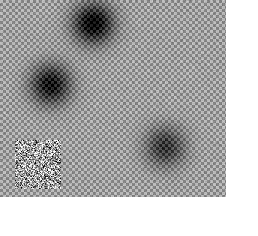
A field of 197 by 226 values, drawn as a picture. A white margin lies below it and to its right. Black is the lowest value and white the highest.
The halves do not mirror each other. There is no overall slope. Values change most from cell to cell in the bottom left. There are three dips. An odd patch, rougher than its surroundings, sits in the bottom left.
